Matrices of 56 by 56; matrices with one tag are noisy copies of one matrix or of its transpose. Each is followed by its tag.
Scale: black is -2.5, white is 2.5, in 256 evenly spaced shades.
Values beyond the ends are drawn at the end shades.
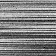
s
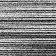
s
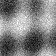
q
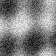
q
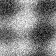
q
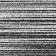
s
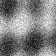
q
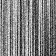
s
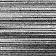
s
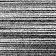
s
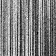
s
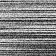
s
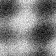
q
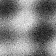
q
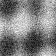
q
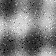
q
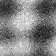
q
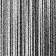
s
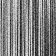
s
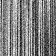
s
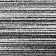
s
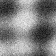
q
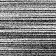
s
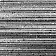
s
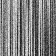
s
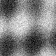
q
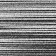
s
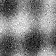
q
